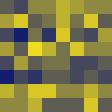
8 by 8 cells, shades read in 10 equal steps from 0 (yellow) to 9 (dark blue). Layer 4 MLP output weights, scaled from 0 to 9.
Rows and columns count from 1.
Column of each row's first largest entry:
2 3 2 2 1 1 2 4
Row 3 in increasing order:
1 3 5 6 7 7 8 9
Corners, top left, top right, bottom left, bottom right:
6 4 4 6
